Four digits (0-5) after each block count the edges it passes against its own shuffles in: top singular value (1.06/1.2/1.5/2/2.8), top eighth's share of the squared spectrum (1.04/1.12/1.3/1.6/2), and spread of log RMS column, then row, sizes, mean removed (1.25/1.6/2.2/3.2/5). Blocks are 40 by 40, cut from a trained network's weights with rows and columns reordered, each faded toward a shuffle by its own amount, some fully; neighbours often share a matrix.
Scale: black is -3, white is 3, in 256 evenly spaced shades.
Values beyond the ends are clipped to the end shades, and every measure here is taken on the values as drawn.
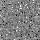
0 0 0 0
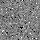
1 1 1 0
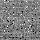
1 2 1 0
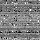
3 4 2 2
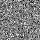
1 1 0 0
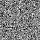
0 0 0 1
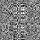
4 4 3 2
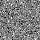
0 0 0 0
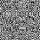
3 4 2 1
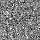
1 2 0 0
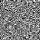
3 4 1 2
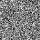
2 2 0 0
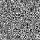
3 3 1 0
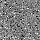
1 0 0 0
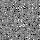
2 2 1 1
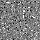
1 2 0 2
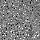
1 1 0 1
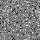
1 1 0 1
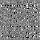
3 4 1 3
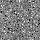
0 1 0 0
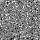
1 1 0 1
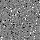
0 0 0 0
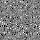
2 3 0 2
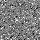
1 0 0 0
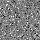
0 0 0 0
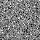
0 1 0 0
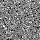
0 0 0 0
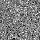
1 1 0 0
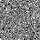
1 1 0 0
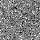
1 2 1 0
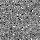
0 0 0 0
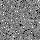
0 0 0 0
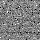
1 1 0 0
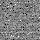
1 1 0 0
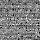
2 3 1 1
